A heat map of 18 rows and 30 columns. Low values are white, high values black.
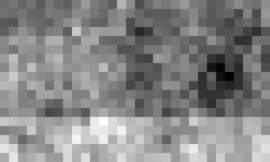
The halves do not mirror each other. The texture is blotchy. The ninth with the highest average is the middle right. A horizontal seam about 70% of the way down splits the table, and the top part is higher.
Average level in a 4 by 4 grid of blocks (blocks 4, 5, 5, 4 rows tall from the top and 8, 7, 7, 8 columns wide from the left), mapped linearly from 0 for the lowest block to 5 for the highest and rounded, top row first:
4344 / 2345 / 2234 / 1011
